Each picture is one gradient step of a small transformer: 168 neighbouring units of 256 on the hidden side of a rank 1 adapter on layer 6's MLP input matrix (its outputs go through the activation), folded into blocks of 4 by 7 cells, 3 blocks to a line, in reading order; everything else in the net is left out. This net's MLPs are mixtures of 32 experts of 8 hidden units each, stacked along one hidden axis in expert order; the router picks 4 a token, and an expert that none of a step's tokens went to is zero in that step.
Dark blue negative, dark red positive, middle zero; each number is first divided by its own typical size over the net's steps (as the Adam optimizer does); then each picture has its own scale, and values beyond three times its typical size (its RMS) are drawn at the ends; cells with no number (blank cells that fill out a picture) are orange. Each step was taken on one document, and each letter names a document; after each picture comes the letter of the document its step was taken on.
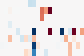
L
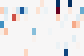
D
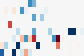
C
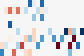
C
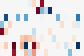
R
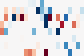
R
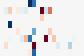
L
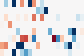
C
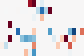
L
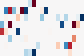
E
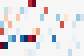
E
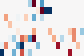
C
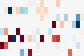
E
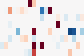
L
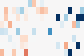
R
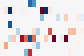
L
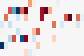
E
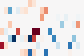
E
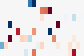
L
